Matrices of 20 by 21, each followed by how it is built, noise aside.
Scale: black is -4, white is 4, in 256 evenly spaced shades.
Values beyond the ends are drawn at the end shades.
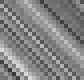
Toeplitz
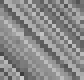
Toeplitz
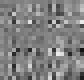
low rank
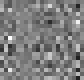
low rank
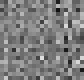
low rank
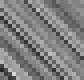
Toeplitz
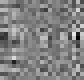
low rank
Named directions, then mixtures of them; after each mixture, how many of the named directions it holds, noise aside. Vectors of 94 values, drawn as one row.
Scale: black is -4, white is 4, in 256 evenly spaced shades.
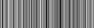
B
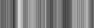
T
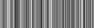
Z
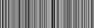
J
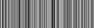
one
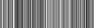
three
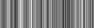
two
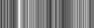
two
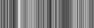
two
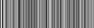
three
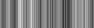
two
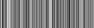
three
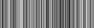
three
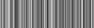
two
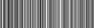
one
